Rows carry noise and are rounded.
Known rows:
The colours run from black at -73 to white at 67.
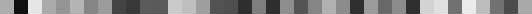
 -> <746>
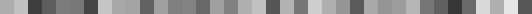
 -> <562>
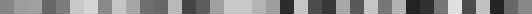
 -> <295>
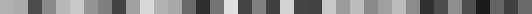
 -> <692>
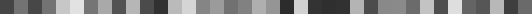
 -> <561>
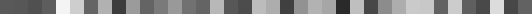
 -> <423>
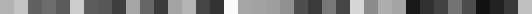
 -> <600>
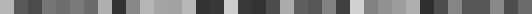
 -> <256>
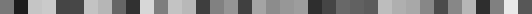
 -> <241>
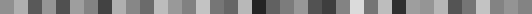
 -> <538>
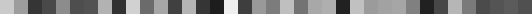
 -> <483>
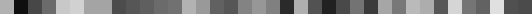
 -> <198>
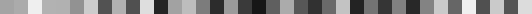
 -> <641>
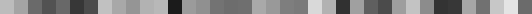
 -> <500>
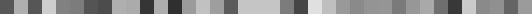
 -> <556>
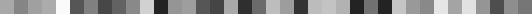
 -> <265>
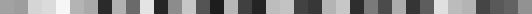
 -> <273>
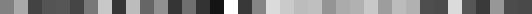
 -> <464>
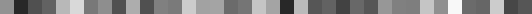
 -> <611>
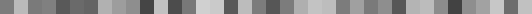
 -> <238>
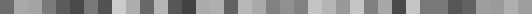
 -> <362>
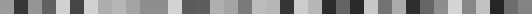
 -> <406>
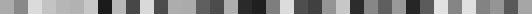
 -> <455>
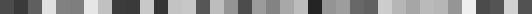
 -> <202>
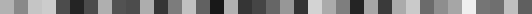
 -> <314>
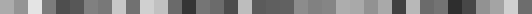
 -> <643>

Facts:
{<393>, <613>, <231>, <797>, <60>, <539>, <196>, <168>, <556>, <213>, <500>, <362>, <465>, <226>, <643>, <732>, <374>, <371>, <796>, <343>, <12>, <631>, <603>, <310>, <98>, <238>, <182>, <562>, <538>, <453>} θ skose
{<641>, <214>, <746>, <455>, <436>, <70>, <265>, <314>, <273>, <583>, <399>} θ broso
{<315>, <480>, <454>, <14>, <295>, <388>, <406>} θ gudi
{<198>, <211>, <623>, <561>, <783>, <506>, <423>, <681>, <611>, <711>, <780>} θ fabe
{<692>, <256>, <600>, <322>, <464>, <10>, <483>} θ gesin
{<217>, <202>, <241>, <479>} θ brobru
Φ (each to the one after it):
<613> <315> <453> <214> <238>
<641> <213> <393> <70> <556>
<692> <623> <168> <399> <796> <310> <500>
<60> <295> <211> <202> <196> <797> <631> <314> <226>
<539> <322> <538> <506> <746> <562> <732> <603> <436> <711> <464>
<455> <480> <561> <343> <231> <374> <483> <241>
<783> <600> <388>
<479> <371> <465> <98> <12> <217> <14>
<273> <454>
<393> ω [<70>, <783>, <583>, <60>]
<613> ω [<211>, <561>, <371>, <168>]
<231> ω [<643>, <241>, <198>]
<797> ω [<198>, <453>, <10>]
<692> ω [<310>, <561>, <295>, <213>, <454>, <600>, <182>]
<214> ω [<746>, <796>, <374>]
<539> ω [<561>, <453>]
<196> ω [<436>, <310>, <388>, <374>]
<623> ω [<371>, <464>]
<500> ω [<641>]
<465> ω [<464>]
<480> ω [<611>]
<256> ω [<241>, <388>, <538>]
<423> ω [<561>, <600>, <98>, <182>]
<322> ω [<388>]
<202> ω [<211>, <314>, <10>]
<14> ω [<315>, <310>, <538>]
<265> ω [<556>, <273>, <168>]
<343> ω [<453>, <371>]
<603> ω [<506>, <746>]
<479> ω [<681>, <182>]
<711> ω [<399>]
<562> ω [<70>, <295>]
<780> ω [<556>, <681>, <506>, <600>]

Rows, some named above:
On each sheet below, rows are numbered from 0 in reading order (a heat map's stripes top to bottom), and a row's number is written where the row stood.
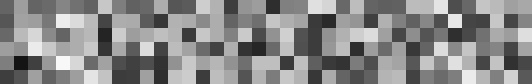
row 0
<196>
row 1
<783>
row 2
<60>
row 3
<455>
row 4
<506>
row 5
<217>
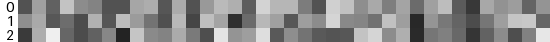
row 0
<556>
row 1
<310>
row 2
<371>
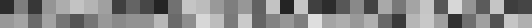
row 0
<211>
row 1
<343>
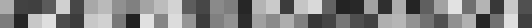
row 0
<14>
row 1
<241>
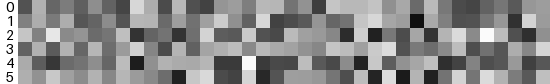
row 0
<182>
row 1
<453>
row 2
<399>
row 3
<98>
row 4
<256>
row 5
<70>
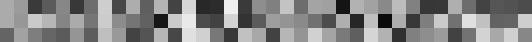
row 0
<483>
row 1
<70>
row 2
<374>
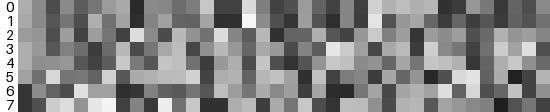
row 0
<10>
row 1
<322>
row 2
<538>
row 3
<797>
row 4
<231>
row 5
<480>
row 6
<623>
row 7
<479>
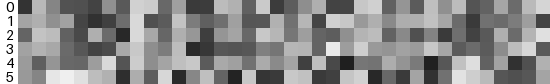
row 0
<465>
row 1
<603>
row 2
<213>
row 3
<226>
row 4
<315>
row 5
<273>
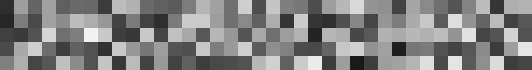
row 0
<168>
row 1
<211>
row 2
<202>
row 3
<371>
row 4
<711>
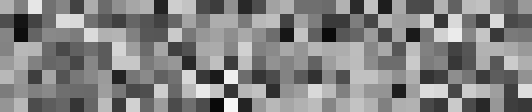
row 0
<583>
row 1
<681>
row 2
<388>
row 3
<362>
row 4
<393>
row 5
<10>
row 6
<796>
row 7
<464>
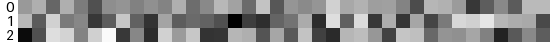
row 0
<343>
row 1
<436>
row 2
<479>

